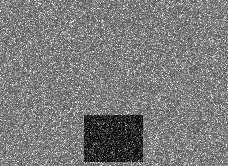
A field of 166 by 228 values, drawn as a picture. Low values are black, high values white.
Ninth with the lowest average: bottom middle. Average level on the scale: 50%. Odd patch: lower, in the bottom middle.
